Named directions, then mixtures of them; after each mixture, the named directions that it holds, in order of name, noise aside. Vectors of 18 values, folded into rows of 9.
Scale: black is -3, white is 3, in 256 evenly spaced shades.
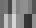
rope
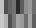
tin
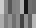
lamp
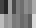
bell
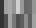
tin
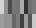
lamp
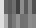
lamp, tin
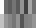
lamp, tin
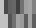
tin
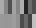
lamp, rope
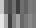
lamp, tin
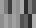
lamp, rope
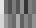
lamp, tin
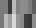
rope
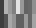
tin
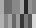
bell, lamp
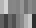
bell, rope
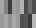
lamp, rope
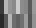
tin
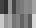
bell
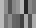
lamp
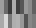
rope, tin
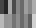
bell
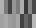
lamp, rope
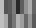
tin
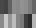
bell, rope
